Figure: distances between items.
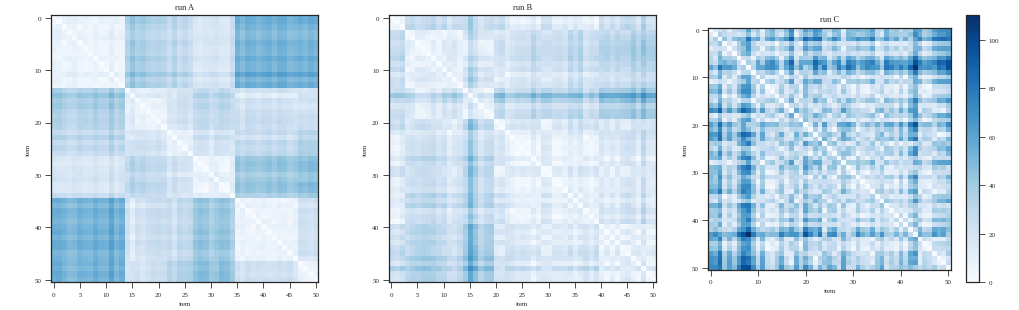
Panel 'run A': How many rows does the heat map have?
51
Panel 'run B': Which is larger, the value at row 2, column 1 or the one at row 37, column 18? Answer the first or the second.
the second
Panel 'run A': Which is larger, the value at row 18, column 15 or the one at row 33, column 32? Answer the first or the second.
the first
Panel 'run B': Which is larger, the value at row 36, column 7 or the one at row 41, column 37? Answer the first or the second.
the first
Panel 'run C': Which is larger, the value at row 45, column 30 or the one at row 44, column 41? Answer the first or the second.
the second
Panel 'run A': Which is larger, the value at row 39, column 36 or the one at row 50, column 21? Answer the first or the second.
the second
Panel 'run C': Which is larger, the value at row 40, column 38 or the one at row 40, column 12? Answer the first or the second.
the second
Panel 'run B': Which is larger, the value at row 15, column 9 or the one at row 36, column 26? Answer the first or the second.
the first
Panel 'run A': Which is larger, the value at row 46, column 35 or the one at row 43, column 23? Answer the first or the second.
the second
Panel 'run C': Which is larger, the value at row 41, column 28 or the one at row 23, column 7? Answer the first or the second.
the second
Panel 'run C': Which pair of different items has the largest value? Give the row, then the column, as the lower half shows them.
43, 8
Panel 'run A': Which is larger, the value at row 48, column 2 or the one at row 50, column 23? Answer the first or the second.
the first
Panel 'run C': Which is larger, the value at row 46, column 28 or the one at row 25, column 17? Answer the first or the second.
the second
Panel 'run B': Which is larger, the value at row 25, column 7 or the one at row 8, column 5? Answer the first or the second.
the first
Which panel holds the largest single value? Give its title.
run C
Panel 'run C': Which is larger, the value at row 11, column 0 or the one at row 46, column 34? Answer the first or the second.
the second
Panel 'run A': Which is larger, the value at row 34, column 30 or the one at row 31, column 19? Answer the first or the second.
the second
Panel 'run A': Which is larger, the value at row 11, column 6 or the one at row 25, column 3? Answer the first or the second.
the second
